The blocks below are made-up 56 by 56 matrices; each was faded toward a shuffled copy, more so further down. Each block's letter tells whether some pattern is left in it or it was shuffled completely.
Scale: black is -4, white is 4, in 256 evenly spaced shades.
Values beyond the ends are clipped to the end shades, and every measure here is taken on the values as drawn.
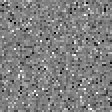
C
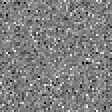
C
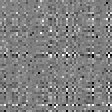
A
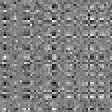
A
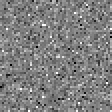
C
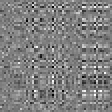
A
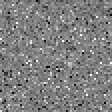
C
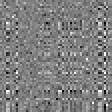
A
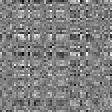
A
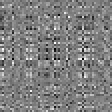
A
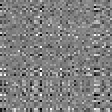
A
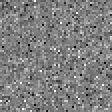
C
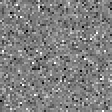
C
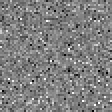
C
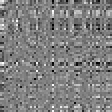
A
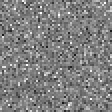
C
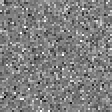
C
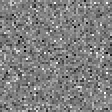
C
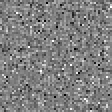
C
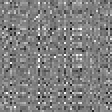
A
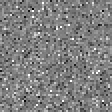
C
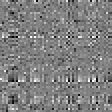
A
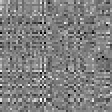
A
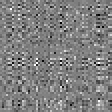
A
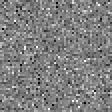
C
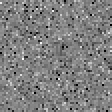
C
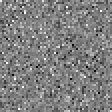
C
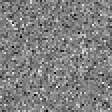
C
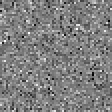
C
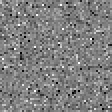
C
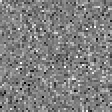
C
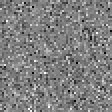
C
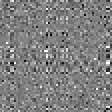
A
